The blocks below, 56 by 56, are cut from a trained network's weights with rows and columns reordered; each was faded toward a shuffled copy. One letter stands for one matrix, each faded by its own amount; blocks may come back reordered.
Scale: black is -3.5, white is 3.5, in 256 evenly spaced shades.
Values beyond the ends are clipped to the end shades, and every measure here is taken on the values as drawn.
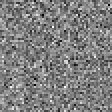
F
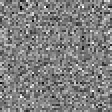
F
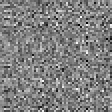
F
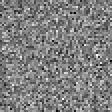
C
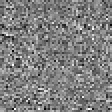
F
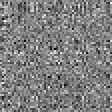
F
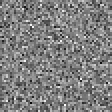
C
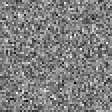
C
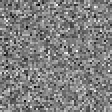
C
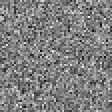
C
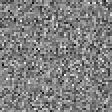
C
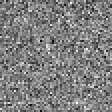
C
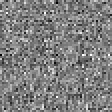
F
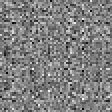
F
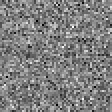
C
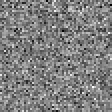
C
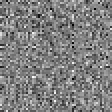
F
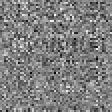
F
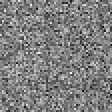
C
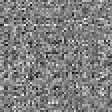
F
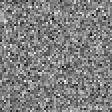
C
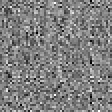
F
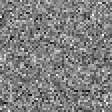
C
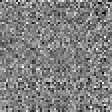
F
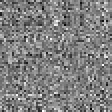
F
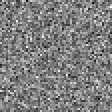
C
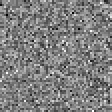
C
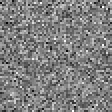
C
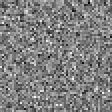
C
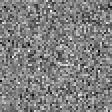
C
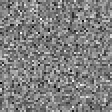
C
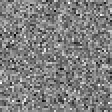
C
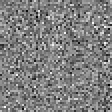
F
